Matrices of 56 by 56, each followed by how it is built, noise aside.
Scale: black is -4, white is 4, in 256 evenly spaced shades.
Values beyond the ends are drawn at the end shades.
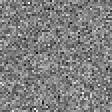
noise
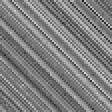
Toeplitz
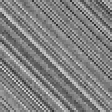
Toeplitz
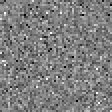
noise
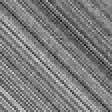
Toeplitz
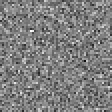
noise
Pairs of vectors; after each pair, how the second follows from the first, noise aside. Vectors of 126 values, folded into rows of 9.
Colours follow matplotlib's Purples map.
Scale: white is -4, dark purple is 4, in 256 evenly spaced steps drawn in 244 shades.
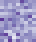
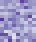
copied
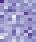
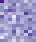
copied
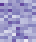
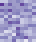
copied
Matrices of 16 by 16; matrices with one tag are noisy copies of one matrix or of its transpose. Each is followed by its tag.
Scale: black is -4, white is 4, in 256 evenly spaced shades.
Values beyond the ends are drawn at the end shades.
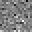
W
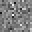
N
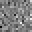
W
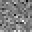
W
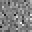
W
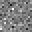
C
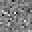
N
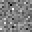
C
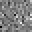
W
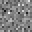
C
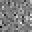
W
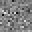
N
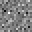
C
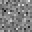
C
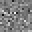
N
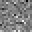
W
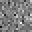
W
